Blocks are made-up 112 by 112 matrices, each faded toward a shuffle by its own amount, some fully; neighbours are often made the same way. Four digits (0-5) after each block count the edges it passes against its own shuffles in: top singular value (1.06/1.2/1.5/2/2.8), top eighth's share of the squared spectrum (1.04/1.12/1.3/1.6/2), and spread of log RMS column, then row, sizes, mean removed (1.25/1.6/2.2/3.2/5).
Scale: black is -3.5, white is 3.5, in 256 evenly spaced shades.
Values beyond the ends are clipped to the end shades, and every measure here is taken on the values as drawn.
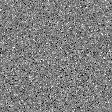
0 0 0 0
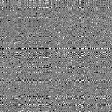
5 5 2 4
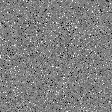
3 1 0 1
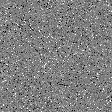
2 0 0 0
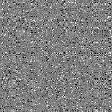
5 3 2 2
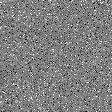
2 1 0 0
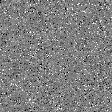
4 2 1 1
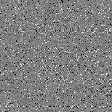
4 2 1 1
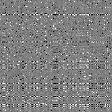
5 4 2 3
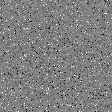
2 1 0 0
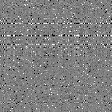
5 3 1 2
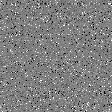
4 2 0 1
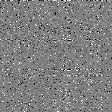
4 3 1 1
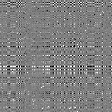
5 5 4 4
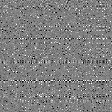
5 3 2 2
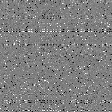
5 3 1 2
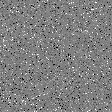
2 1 0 0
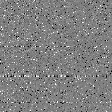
4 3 1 1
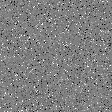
0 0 0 0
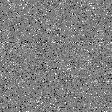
3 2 0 2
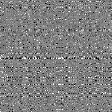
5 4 2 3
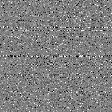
4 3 1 3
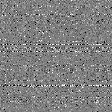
4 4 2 3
